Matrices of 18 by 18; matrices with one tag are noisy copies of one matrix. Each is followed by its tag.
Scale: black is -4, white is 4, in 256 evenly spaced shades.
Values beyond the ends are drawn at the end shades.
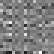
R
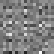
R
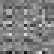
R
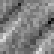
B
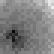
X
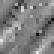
B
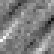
B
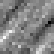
B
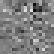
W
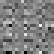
R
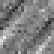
B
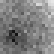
X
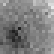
X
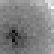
X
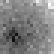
X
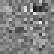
W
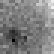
X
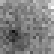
X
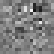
W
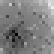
X
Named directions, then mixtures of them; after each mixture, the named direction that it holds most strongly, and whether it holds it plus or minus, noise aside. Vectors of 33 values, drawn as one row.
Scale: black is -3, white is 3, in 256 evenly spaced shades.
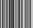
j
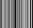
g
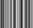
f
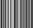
j, minus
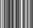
f, minus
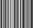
j, minus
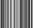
f, plus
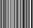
j, minus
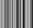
f, minus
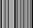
j, minus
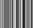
f, minus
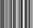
f, plus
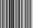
j, plus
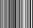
g, plus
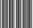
g, minus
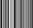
j, minus
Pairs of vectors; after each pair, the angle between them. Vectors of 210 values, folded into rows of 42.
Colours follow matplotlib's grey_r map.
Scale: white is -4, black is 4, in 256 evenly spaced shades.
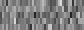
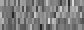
partly opposed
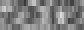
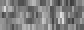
nearly parallel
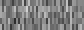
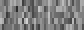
orthogonal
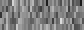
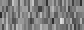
nearly parallel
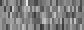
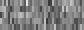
orthogonal
